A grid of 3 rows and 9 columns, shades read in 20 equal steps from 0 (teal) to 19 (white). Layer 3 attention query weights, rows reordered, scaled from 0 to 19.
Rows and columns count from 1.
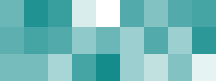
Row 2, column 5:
7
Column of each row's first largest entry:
5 6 9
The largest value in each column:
8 8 12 16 19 11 14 11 17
